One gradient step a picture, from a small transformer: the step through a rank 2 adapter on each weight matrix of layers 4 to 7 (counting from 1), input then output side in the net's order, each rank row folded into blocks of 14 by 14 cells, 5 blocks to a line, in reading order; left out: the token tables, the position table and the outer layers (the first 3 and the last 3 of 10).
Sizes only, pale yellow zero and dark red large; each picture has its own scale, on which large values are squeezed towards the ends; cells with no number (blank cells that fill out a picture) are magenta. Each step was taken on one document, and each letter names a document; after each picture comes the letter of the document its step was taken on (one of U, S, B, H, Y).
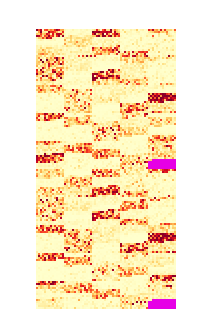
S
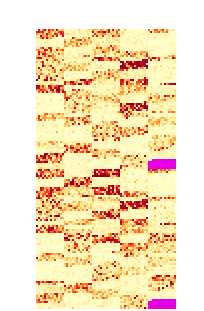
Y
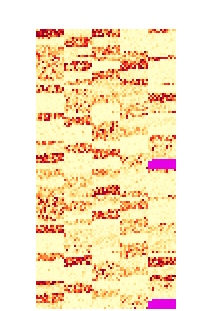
S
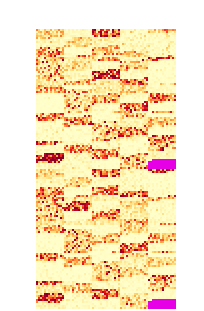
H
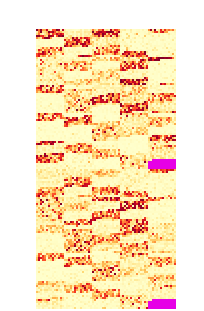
S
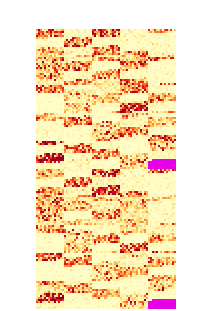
H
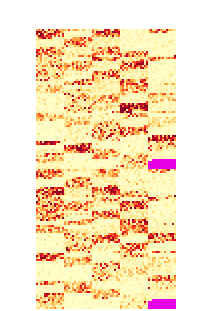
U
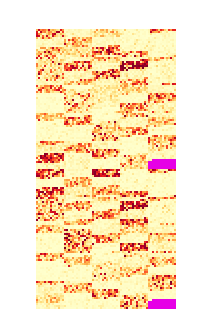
Y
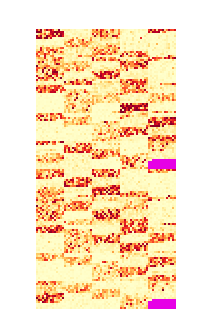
H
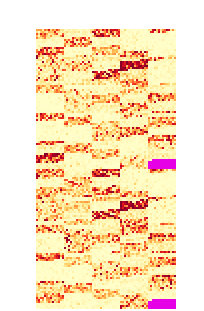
Y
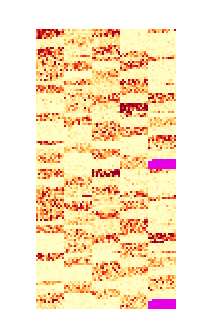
U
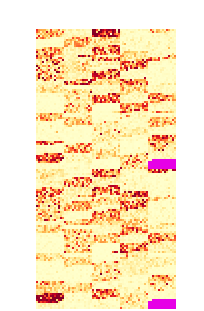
H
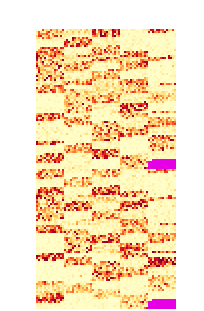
H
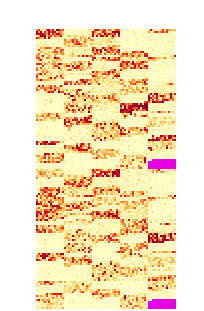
U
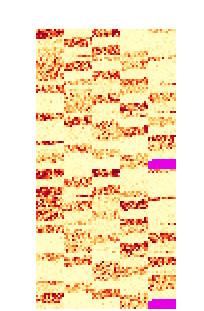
U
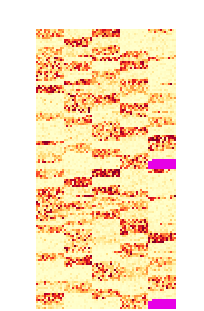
U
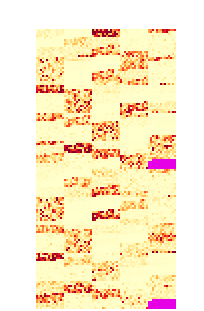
S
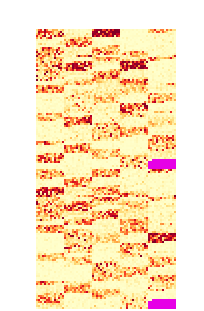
U
